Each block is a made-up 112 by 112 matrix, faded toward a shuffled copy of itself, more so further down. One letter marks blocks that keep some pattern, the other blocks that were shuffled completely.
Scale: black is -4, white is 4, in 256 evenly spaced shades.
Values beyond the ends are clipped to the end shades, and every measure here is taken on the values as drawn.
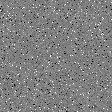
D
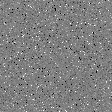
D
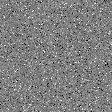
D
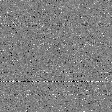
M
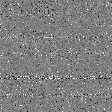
M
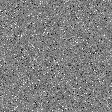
D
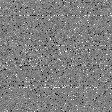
M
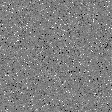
D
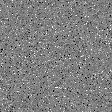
D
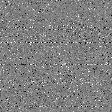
M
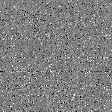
M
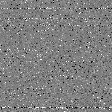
M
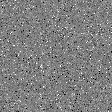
D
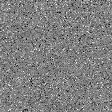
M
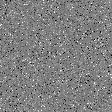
D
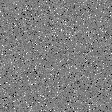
D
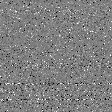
M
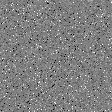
D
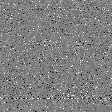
M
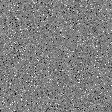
D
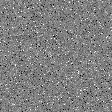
D
